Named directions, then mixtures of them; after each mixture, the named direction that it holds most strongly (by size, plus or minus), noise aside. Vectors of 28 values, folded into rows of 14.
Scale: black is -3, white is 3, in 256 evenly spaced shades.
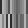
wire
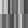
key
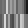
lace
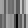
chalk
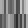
chalk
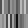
wire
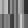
key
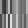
wire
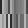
wire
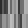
key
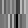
chalk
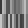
wire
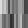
key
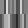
chalk
